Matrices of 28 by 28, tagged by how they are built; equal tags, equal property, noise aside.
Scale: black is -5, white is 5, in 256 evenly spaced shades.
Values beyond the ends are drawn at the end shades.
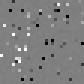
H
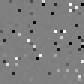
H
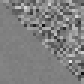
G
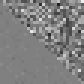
G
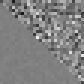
G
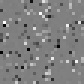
H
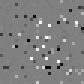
H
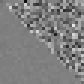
G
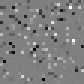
H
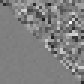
G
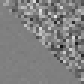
G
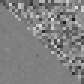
G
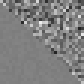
G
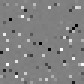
H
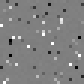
H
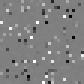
H
